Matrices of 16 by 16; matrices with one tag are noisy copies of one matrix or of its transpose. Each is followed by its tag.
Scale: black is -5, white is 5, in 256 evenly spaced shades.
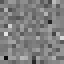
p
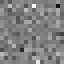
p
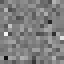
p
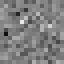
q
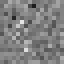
q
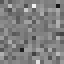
p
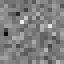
q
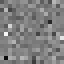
p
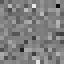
p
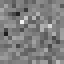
q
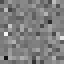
p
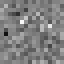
q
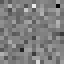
p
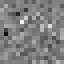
q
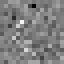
q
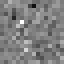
q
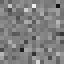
p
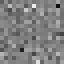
p
